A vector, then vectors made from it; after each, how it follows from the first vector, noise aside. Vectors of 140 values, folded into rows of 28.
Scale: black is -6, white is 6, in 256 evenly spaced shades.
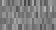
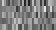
scaled up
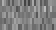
copied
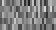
scaled up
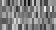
scaled up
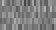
copied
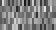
scaled up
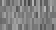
copied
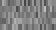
copied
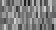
scaled up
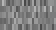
copied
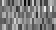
scaled up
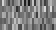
scaled up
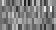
scaled up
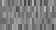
copied
